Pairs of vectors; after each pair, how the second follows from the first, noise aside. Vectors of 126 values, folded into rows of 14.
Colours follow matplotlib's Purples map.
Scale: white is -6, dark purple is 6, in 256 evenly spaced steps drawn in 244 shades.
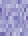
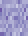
copied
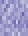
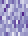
scaled up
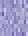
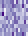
scaled up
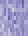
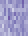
copied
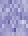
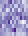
scaled up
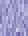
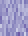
copied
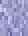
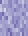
copied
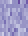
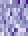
scaled up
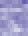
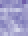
copied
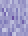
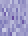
copied
